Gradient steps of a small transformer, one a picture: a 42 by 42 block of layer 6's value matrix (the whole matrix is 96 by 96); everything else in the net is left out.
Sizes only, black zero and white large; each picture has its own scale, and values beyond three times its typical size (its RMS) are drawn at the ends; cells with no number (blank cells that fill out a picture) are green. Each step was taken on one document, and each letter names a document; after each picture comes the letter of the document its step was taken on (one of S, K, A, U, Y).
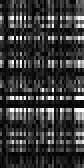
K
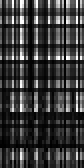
K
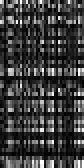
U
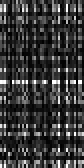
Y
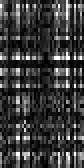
Y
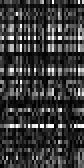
U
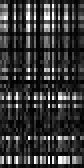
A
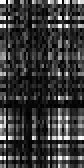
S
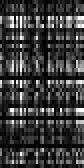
K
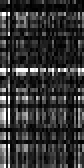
S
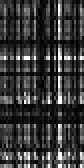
Y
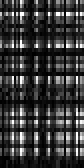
K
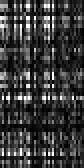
A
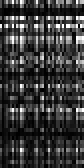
K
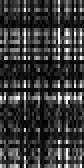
Y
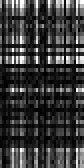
K
